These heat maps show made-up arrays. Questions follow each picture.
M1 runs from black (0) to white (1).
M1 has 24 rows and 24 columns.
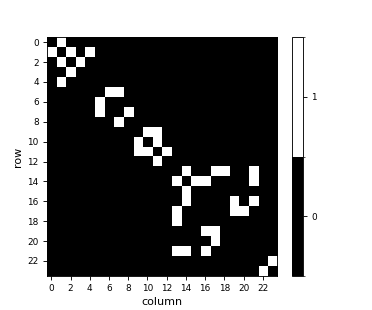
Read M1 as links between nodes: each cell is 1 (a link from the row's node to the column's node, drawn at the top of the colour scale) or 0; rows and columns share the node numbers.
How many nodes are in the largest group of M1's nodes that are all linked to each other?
3
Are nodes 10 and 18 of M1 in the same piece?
no
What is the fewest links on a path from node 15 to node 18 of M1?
3
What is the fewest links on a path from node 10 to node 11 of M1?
1
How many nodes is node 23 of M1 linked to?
1
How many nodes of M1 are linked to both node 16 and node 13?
2
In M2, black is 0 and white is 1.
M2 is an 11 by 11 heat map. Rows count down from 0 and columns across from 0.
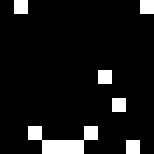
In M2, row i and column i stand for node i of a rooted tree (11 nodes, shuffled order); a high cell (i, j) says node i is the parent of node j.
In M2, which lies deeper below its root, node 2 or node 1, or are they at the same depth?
node 2
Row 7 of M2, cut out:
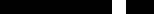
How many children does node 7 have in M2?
1
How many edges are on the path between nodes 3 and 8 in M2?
4
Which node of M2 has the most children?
10
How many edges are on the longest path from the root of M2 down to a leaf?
4
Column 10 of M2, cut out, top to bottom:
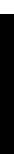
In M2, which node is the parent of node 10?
0
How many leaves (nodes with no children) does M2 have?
6
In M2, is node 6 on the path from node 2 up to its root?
no
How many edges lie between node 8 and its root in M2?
4
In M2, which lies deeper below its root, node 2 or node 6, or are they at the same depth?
the same depth
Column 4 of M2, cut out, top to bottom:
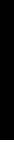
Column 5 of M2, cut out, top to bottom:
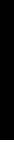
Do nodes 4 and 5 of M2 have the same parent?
yes
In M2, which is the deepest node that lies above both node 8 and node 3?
10
